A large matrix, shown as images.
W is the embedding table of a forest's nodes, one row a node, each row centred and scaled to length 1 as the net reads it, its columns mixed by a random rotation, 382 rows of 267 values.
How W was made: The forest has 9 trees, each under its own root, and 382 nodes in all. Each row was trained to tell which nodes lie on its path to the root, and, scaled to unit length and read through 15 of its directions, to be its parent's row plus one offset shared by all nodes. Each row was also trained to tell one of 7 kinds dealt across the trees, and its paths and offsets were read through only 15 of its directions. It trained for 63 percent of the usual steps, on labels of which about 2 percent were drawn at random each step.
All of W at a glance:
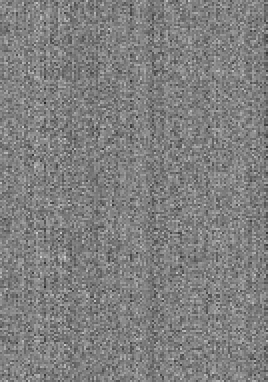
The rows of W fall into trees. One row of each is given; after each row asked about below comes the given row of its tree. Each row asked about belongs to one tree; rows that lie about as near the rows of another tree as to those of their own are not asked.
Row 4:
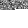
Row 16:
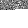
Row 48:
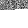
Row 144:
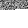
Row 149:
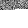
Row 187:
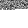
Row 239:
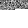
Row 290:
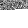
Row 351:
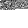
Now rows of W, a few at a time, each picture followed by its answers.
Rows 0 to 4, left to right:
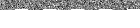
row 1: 290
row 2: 351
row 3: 4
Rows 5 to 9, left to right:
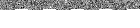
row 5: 4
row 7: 290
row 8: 290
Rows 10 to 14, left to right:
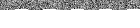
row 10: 16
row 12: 239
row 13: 290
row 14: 144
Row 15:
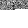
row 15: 239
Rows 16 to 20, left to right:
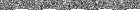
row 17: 239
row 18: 239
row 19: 351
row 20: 290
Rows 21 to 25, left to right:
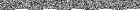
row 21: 290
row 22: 4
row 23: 239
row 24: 16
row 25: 187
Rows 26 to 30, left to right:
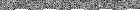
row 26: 239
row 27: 149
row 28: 239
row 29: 239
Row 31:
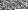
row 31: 290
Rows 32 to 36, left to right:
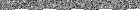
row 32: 187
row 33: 290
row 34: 239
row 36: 48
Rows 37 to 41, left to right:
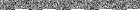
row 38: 48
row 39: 290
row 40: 4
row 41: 4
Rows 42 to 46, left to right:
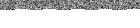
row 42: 4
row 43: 290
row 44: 144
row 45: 351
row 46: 16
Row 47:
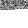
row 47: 48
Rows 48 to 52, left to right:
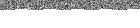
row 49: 290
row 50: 16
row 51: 351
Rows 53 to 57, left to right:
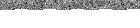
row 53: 4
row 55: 239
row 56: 290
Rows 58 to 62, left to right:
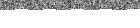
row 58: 4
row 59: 144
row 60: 144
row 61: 48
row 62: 187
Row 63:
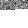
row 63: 4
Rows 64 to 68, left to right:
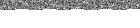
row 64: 239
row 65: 4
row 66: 239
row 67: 48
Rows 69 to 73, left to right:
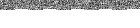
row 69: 351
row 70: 239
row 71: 239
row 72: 4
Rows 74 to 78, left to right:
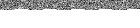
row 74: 187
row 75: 48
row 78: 239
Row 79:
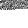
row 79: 351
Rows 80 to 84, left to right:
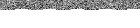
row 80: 239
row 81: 351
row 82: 16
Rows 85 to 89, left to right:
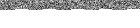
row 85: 290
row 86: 351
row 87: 4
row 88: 239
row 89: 48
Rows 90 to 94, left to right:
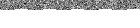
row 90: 351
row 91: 16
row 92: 48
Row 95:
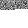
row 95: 4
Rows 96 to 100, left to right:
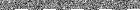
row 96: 4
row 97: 290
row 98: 16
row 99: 16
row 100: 351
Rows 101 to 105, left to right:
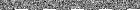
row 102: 4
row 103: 4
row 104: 187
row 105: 239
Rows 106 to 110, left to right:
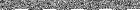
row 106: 187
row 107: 48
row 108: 4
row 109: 351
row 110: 239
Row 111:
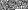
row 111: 290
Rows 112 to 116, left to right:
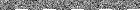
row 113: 149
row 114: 290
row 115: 144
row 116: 187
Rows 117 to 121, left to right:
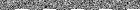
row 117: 351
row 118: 239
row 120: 290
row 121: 4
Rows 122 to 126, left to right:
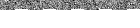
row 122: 4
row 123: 16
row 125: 4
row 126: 4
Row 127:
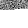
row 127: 351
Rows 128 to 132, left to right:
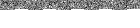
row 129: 48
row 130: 4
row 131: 351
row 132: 351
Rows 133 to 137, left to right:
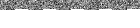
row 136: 4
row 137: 239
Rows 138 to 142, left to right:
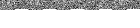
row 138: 239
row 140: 351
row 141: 4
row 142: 290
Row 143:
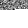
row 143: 4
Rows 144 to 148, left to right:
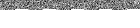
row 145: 4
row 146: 239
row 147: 290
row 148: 149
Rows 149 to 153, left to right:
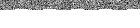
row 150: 239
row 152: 48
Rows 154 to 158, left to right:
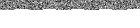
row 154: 351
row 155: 351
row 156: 149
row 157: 290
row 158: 290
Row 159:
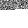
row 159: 48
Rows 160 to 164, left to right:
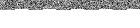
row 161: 48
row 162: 290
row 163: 351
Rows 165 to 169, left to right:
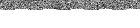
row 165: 4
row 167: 351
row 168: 239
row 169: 187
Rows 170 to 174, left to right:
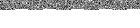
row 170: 149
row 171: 144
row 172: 290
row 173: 4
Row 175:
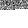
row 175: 239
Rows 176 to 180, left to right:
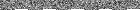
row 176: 290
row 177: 144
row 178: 149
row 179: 4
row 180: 48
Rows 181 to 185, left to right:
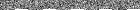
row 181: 144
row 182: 351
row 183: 351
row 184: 239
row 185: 290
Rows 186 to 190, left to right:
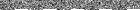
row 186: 351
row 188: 48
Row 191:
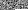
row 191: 144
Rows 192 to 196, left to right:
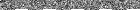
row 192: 351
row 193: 149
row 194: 16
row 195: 48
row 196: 187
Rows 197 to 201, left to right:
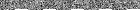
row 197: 48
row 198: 239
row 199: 144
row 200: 290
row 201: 187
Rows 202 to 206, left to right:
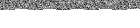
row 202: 290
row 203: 290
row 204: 149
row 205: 239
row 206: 48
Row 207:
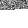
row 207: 290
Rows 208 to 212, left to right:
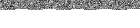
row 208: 4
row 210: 48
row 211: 149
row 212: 239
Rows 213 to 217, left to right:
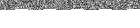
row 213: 290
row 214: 290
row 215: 48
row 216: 144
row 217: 144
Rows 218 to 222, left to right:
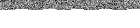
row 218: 149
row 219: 351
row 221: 144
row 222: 16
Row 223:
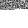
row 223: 187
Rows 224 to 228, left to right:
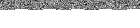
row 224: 144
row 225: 149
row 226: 149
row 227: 290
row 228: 144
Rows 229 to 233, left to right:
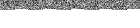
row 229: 290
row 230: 149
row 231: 239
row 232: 4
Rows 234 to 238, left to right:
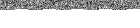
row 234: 144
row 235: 290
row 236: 16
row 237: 4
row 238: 290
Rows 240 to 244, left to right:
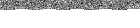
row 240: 4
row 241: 187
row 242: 4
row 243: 149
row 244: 290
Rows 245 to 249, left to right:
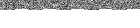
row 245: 239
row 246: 290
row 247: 4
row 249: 4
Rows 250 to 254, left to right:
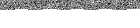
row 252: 351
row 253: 187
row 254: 4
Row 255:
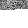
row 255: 239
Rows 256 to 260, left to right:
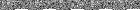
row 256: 239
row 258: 4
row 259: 351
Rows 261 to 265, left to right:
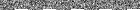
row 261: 4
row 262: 351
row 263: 4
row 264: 290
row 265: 239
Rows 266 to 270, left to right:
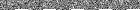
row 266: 144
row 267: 4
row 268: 149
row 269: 4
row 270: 48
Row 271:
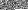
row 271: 351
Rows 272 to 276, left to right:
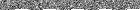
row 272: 351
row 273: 351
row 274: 239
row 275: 187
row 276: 149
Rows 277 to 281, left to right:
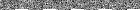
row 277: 351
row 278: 4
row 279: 239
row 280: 187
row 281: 239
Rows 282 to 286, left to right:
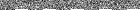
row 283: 144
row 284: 187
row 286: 16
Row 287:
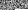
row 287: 239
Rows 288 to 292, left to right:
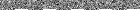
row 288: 4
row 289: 4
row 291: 149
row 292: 187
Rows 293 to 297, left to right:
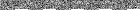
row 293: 290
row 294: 351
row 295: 149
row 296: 187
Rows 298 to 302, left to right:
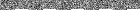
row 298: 149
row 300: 4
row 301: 239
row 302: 290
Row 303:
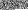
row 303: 351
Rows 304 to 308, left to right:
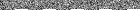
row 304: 16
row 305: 351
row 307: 239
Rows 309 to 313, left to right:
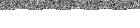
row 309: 290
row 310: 290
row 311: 351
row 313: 290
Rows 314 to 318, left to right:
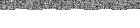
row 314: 239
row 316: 187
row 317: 144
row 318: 144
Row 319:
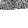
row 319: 351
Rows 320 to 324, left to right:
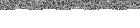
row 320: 144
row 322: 4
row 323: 149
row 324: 187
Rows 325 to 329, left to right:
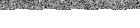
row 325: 290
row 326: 239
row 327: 4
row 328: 351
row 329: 290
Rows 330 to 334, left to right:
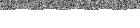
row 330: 290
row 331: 239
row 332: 187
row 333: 187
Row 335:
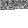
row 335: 48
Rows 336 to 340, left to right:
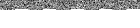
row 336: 187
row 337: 239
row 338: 290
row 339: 239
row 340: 351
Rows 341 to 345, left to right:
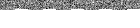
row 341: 187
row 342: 351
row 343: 144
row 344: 187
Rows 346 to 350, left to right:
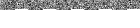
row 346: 4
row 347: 290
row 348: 4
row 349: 48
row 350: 239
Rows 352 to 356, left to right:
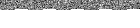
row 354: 290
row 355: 144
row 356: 144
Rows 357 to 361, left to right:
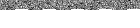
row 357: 290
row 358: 48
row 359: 144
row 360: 187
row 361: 239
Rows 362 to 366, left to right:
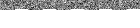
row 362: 239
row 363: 48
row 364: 187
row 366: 351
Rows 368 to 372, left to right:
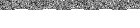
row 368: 16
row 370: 48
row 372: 290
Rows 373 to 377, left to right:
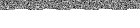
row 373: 16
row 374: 144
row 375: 351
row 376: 4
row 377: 239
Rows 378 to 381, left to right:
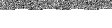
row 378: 239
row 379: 48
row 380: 351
